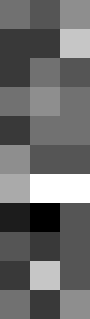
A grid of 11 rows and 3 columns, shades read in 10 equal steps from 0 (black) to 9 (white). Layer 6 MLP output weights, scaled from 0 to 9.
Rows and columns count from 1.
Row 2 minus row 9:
-1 0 4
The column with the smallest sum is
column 1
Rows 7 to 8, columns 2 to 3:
9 9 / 0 3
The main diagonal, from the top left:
4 2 3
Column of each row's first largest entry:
3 3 2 2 2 1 2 3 1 2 3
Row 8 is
1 0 3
